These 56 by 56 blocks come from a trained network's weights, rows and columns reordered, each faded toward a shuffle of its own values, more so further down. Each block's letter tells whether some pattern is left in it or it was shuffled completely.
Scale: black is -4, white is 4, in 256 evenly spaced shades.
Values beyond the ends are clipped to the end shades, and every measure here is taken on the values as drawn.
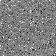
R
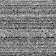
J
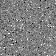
R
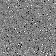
R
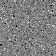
R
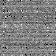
J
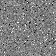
R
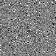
J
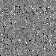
J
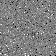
R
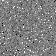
R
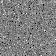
R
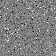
R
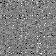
J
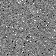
R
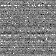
J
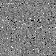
J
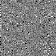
J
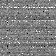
J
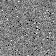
R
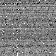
J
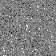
R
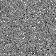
R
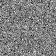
R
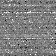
J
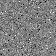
R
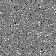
R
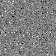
J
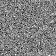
R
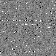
J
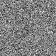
R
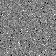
R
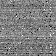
J
